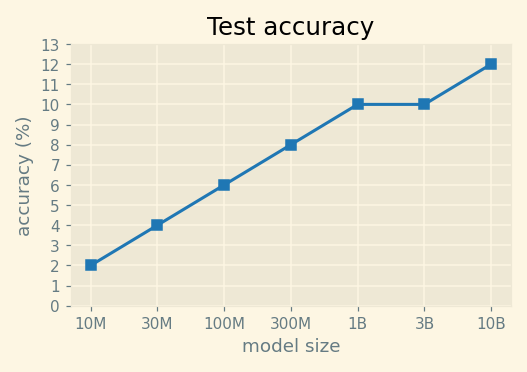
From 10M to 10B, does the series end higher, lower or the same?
higher
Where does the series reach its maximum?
10B
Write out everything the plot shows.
Title: Test accuracy
x-axis: model size, ticks 10M 30M 100M 300M 1B 3B 10B
y-axis: accuracy (%), ticks 0 1 2 3 4 5 6 7 8 9 10 11 12 13
Values:
2 4 6 8 10 10 12
